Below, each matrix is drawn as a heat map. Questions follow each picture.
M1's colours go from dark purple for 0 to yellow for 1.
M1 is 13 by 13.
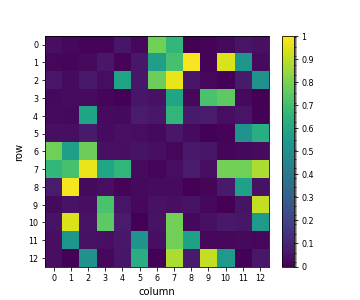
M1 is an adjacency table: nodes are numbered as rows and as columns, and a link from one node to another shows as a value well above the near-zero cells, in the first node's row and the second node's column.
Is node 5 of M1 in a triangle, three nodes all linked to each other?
no
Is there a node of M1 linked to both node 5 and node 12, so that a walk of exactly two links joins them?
no
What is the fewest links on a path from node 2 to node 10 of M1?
2
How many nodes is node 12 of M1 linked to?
5
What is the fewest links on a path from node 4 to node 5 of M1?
3
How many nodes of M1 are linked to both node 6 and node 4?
1
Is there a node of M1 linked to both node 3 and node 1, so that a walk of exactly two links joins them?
yes
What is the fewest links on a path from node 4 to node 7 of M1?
1
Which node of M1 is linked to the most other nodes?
node 7
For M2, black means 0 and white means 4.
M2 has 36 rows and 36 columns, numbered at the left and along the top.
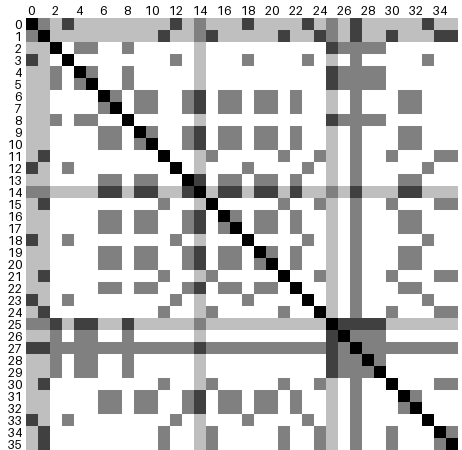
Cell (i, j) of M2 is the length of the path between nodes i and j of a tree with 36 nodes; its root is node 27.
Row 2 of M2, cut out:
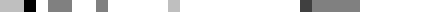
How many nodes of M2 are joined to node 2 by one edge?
1
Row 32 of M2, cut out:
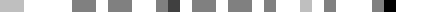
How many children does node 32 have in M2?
0
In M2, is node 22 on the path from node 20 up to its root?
no
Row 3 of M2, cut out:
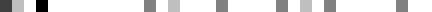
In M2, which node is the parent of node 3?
0
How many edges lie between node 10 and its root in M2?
2
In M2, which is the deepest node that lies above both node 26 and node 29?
25
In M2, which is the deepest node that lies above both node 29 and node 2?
25
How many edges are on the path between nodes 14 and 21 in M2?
3
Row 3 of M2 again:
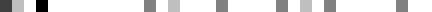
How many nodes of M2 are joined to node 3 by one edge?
1
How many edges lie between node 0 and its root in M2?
1
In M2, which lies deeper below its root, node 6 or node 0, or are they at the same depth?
node 6
